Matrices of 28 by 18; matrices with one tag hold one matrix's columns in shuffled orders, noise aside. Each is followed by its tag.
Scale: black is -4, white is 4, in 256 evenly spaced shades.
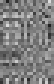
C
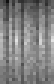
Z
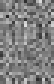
C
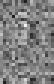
C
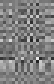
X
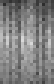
Z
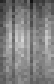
Z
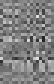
X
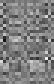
X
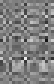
X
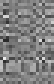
X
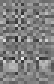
X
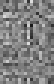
C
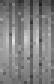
Z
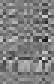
X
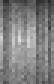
Z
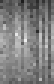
Z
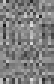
C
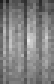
Z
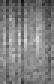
Z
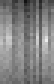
Z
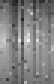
Z
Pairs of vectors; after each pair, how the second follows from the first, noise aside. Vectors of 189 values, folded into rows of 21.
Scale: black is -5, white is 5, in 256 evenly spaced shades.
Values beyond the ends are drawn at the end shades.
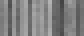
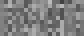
sign-scrambled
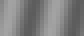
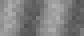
copied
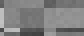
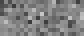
shuffled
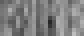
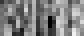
scaled up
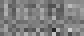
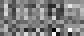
scaled up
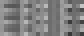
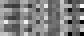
scaled up
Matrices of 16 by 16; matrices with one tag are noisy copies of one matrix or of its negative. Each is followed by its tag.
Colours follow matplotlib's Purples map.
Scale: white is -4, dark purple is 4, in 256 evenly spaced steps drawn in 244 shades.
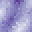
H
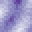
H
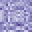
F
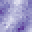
H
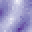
H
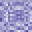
F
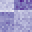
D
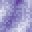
H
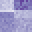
D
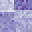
D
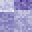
D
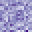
F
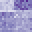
D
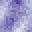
H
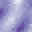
H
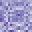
F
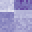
D
